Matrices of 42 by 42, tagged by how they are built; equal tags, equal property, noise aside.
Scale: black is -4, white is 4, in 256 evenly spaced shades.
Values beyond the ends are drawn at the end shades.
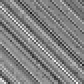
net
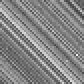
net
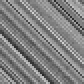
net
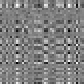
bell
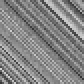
net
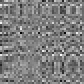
bell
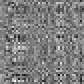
bell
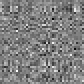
bell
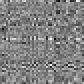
bell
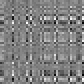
bell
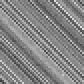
net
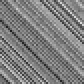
net
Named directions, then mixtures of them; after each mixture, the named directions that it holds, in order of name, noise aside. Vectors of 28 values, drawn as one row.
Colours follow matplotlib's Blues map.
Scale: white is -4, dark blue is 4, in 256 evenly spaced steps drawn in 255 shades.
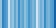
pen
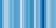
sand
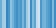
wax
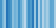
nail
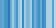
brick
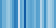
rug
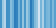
nail, rug, wax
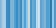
wax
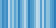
nail, pen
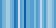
rug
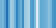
brick, pen, wax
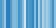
nail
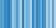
brick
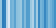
nail, pen, wax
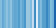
nail, pen, wax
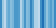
sand, wax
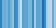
brick, rug, sand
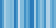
nail, rug, sand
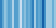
brick, sand
